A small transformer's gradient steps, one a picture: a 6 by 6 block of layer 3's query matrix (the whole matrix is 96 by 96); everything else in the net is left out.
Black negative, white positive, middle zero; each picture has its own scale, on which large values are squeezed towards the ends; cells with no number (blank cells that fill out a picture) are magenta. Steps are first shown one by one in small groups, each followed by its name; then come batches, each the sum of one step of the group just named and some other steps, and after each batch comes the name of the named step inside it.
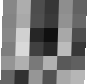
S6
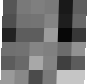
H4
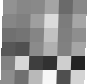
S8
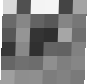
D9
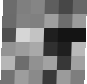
H4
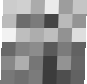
S6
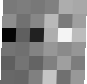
S8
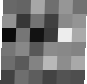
D9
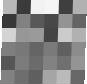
D9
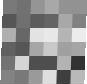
S8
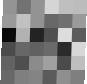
D9
